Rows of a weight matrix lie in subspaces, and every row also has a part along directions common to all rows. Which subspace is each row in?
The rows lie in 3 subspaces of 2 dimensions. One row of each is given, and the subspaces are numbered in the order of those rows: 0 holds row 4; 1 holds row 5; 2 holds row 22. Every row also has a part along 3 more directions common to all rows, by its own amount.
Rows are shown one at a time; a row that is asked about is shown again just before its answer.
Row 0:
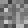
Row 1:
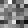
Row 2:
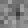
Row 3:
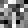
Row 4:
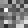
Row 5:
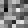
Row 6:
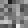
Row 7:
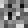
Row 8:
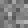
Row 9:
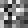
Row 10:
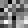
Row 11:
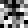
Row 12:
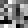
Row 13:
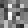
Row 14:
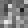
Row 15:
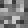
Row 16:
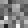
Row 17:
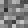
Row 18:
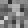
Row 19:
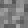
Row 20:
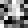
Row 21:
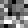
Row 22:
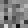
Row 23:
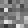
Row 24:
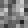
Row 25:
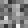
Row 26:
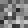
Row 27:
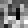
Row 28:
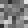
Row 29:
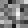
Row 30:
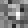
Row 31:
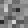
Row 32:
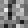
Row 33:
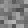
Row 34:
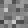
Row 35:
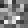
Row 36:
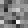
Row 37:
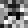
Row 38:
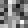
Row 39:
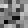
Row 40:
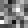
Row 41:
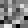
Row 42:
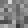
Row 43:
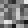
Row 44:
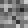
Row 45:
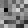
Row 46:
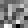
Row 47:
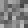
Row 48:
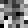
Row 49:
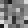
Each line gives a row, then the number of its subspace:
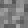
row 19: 1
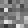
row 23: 0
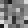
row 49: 2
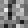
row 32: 1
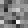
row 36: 0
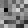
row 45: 0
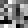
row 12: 0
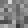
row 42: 0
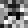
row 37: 2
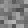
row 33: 1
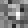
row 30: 2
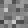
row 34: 1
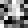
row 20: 2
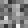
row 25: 2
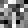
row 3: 0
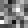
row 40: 1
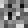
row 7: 1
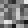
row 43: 2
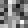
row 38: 1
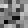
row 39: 1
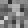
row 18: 2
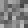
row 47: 1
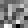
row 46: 0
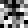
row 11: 2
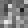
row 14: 1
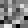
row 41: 0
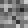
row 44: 0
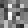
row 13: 1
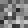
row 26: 0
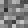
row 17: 1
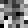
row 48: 2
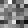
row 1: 0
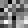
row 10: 0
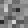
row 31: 1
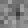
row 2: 2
